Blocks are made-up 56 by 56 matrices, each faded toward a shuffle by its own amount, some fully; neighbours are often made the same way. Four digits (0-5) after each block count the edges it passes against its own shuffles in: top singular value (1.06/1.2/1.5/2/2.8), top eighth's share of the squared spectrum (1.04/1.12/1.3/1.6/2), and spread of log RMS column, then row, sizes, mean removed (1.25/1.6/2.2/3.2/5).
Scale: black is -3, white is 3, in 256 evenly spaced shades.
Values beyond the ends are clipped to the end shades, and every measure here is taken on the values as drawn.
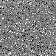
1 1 0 0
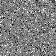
2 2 0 0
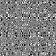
4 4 2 2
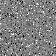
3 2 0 0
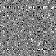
4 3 2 2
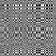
5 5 4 4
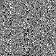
1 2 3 0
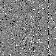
2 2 2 0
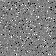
0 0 0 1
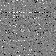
3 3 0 1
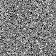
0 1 0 0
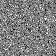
0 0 0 0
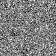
0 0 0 0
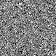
0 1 0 0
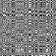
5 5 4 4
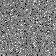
0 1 0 0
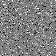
1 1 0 0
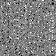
2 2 0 0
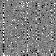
4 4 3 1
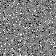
1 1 1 0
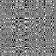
4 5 3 3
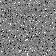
0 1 0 0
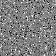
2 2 0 0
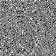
2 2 0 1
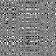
4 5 3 3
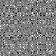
4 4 2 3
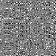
4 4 2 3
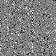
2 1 1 0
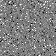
0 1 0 0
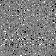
3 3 1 2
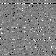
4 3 0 2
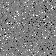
1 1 0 0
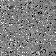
3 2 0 1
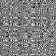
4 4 1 3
